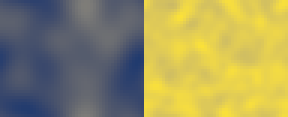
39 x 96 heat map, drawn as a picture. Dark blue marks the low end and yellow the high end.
The table splits into one row of 2 panels. Panel 1,1: low, smooth. Panel 1,2: very high, blotchy, faint in contrast.
